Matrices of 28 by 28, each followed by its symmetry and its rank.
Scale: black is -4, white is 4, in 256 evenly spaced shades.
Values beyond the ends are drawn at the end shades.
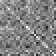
symmetric, rank five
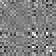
symmetric, rank three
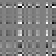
neither, rank one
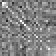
symmetric, rank five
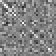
symmetric, rank five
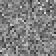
neither, full rank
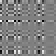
neither, rank one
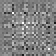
symmetric, rank three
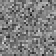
neither, full rank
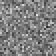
neither, full rank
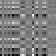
neither, rank one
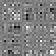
symmetric, rank three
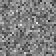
neither, full rank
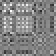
symmetric, rank three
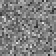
neither, full rank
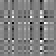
neither, rank one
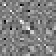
symmetric, rank five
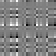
neither, rank one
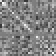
symmetric, rank five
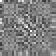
symmetric, rank three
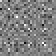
symmetric, rank three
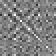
symmetric, rank five
